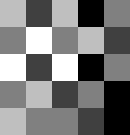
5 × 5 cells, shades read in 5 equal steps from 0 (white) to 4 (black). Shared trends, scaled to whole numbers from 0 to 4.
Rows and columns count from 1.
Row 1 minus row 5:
0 1 -1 1 -2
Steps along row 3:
up down up down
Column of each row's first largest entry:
4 5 4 5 5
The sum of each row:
11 8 9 12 12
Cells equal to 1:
5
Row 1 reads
1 3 1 4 2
